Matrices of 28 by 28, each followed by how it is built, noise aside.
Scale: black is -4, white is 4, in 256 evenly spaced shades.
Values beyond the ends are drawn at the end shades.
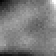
smooth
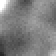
smooth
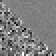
lower triangular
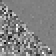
lower triangular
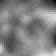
smooth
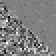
lower triangular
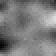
smooth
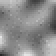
smooth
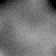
smooth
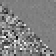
lower triangular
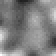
smooth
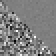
lower triangular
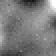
smooth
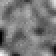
smooth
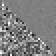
lower triangular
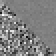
lower triangular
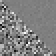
lower triangular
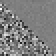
lower triangular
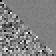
lower triangular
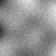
smooth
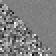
lower triangular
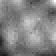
smooth
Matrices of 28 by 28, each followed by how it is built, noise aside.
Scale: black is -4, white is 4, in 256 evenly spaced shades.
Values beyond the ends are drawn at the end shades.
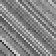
Toeplitz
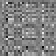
low rank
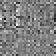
low rank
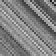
Toeplitz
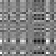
low rank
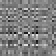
low rank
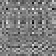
low rank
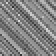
Toeplitz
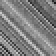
Toeplitz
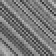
Toeplitz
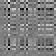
low rank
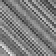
Toeplitz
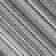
Toeplitz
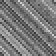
Toeplitz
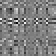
low rank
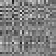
low rank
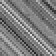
Toeplitz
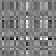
low rank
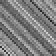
Toeplitz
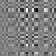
low rank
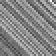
Toeplitz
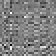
low rank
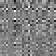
low rank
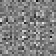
low rank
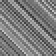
Toeplitz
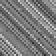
Toeplitz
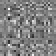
low rank
